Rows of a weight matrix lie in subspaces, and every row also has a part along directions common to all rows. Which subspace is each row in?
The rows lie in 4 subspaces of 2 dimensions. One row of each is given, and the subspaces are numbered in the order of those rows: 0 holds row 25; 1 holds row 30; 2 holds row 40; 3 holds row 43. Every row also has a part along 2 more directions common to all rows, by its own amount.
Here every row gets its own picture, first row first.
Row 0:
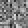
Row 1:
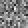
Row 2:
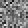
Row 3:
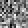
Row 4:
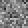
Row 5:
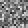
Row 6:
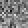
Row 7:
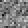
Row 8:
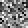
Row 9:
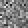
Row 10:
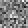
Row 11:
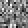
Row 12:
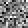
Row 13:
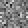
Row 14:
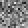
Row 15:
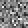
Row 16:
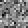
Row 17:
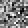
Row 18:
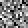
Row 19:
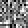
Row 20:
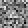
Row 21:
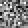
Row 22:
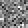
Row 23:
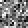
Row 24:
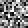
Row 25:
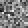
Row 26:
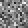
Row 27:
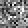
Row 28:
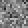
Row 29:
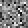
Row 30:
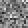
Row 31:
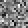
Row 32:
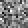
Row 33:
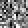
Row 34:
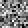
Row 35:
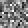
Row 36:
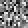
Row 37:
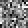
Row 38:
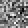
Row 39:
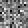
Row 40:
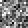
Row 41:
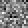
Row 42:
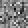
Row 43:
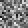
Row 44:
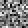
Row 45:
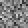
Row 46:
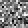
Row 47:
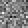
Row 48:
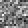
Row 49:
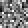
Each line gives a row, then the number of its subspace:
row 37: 1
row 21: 0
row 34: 2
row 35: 0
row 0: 3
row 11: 3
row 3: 3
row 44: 2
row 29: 3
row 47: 1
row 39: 3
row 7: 2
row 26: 3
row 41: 1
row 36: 0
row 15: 2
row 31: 2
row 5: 2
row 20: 1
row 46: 2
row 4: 1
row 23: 2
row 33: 3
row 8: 3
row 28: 1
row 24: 0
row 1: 0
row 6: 3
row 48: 2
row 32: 3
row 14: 3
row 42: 0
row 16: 2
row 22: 2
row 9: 1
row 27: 0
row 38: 0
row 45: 3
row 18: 3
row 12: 1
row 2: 1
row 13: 1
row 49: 0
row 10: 1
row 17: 0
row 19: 3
